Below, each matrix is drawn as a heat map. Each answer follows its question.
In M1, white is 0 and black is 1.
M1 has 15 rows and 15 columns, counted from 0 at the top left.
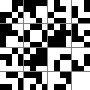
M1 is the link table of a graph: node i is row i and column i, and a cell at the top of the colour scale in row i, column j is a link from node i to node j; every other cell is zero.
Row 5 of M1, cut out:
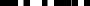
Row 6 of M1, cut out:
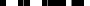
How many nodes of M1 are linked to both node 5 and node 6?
6
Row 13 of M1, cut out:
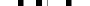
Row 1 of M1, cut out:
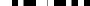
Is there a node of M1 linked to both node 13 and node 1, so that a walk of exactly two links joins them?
no
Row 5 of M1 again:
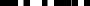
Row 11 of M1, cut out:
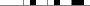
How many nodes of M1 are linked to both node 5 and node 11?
2
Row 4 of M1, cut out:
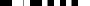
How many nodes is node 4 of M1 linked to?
7
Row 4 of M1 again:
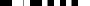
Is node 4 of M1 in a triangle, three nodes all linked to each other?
yes
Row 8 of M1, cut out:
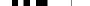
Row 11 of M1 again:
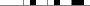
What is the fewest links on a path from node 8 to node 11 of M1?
3
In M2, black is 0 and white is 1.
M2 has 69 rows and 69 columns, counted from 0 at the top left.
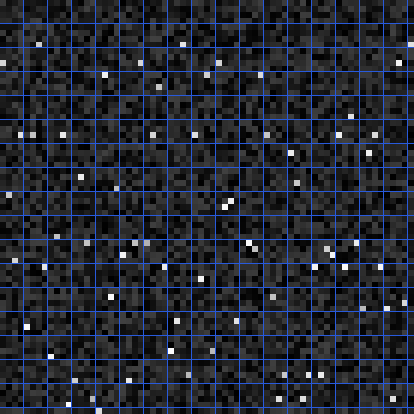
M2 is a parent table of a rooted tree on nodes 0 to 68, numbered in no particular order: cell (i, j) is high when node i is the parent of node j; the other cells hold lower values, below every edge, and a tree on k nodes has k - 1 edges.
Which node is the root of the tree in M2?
40
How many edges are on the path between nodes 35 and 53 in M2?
5
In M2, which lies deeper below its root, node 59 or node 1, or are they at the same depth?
node 1
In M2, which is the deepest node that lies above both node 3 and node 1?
22
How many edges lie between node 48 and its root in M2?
3
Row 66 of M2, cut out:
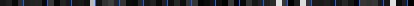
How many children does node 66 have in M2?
4
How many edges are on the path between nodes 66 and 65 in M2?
1
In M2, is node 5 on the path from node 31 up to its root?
no
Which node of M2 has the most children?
22
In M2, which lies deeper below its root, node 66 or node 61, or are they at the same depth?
the same depth
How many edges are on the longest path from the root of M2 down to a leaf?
6
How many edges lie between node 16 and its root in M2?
5
